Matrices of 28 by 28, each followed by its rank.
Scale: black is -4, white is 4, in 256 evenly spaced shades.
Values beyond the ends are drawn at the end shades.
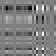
one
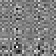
three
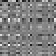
two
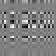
one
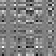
two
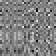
three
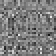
five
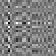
two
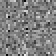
five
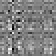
three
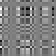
one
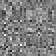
five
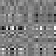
two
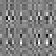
two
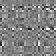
three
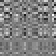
two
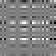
one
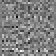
five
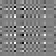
one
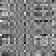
three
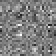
five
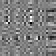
three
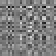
two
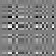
one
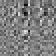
three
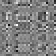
three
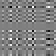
one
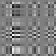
one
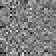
five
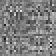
five
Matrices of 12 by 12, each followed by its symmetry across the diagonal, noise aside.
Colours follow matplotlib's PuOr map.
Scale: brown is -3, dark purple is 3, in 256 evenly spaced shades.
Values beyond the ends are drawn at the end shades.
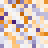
antisymmetric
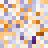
antisymmetric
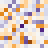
antisymmetric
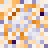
symmetric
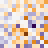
antisymmetric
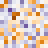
symmetric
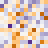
neither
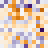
neither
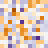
neither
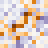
symmetric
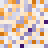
symmetric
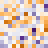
neither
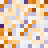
symmetric
